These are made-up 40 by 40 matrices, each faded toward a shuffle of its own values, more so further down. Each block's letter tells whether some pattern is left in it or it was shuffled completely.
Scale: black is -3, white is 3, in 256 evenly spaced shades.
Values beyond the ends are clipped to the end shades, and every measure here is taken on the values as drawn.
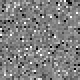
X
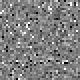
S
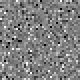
X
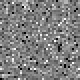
X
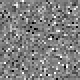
X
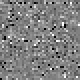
S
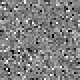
S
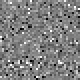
S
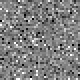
X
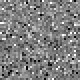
X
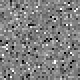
X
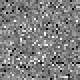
S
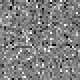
S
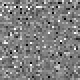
S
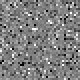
S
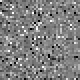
S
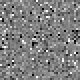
S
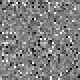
S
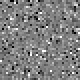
S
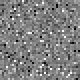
X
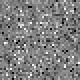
S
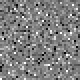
X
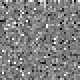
S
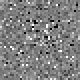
S
